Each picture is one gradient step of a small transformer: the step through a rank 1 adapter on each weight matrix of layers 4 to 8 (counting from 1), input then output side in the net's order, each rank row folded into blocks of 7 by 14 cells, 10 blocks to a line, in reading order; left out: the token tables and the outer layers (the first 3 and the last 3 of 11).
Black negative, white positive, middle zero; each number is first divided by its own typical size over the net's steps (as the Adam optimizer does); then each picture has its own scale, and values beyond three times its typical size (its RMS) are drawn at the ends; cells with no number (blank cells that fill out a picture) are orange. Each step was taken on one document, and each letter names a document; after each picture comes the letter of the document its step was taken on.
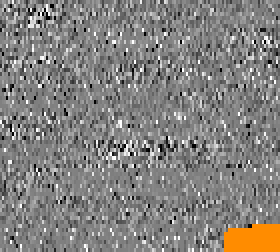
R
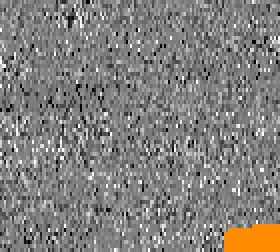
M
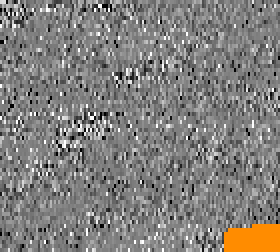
M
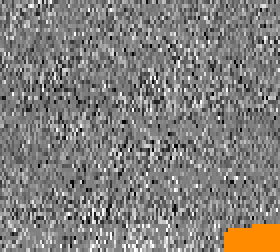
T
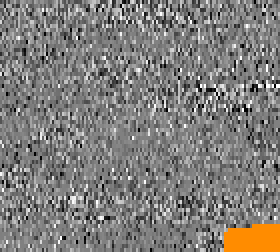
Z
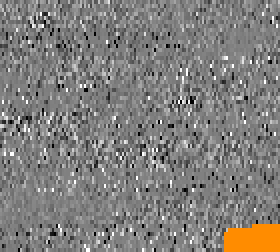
R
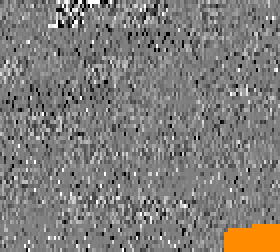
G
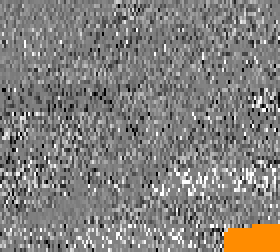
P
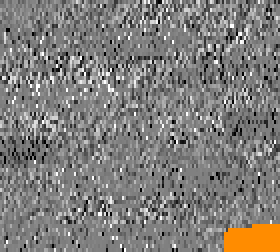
G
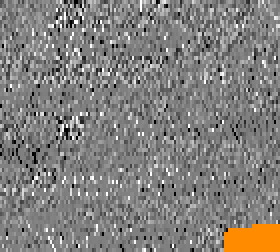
G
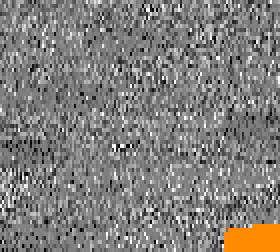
Z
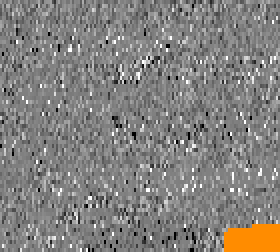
R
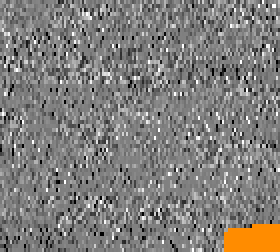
G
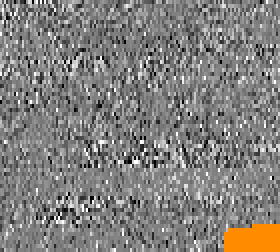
T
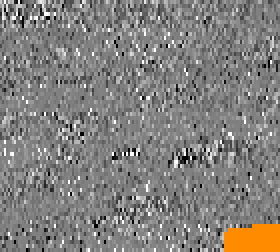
R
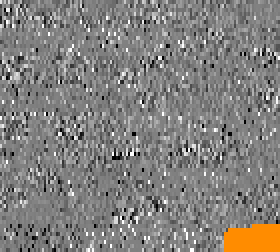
R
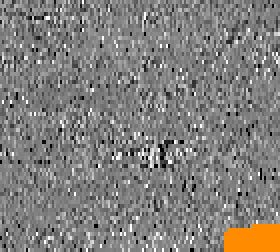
M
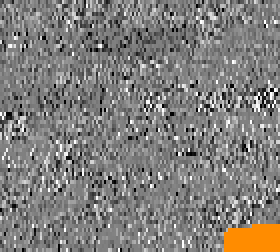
P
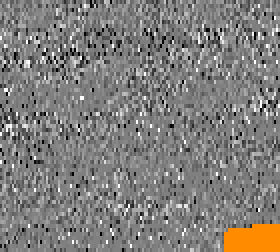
G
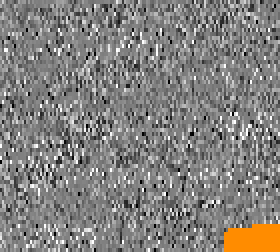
P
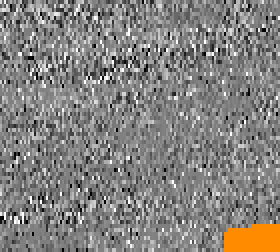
T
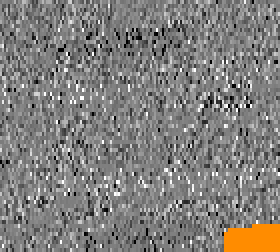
M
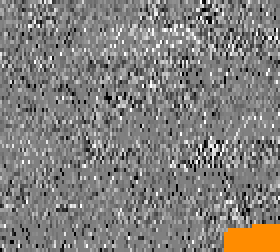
T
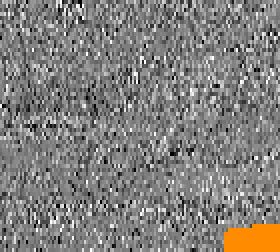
Z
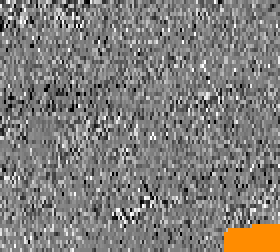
P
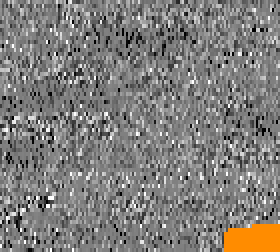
P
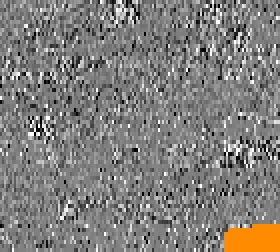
T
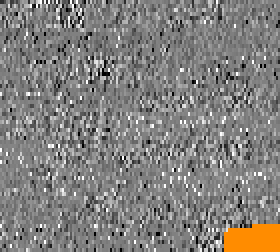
M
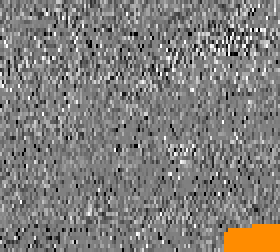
G
